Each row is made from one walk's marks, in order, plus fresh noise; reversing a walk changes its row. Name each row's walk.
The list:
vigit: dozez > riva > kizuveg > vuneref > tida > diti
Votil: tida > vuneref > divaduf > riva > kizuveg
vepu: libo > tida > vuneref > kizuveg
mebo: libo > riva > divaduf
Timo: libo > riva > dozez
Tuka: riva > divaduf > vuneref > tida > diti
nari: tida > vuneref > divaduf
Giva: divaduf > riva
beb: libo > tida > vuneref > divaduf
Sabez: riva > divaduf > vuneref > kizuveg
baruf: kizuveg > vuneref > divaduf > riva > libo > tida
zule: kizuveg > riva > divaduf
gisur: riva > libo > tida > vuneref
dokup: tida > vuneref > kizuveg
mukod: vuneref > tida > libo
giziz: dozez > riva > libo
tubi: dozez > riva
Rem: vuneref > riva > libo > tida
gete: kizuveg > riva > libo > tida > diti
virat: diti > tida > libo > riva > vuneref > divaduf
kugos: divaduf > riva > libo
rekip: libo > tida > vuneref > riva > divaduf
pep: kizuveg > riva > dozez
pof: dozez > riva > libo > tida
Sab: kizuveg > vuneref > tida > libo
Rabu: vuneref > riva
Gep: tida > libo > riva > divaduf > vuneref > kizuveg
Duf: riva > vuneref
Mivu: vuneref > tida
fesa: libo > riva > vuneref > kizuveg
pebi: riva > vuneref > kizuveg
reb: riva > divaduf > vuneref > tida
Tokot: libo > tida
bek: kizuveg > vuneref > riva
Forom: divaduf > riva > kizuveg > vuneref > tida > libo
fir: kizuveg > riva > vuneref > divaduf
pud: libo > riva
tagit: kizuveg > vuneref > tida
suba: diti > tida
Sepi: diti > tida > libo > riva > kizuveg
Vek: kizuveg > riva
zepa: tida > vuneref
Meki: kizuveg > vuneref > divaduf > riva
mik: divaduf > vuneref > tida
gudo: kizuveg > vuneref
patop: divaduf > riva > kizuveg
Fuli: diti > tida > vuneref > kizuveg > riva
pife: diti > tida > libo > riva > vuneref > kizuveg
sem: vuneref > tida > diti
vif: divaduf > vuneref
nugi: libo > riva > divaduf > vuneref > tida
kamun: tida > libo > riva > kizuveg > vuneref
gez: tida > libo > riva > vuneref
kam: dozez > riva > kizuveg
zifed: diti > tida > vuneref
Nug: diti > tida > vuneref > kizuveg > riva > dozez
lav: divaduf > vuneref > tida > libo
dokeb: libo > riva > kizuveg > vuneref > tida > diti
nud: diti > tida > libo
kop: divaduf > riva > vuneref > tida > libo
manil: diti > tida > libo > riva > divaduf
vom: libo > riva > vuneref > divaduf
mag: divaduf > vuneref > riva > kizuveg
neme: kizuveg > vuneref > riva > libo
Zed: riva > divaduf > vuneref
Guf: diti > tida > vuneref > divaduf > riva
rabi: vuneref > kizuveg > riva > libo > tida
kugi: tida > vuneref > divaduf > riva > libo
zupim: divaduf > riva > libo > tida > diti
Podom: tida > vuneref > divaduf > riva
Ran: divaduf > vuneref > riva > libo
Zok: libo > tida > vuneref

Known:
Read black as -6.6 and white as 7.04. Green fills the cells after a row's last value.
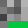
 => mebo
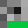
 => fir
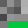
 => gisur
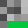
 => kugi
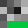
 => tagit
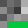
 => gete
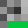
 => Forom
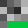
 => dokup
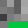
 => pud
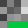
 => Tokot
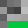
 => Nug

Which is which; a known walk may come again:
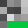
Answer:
nari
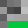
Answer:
Nug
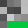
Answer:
zepa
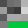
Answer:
Fuli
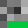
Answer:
rabi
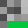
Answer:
kugi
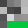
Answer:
Mivu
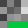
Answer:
Tokot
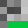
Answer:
Guf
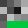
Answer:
tagit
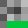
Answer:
reb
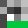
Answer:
vif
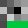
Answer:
gudo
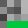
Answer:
nugi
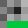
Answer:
patop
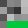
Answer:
Votil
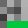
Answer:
vom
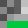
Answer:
manil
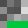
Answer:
Sepi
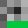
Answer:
Sabez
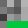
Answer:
mebo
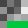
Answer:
nud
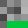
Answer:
Rem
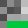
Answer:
virat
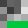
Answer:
suba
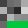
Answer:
Sab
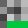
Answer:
Ran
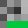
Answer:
Forom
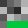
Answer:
dokup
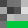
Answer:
zifed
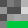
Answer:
pife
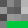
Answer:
gez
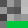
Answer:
rekip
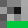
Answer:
fir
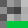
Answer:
Tuka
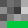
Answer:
gete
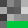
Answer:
Zok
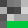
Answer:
sem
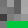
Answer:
pud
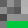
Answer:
gisur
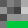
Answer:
dokeb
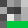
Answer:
mik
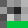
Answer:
mag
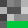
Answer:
mukod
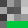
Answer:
beb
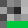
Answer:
baruf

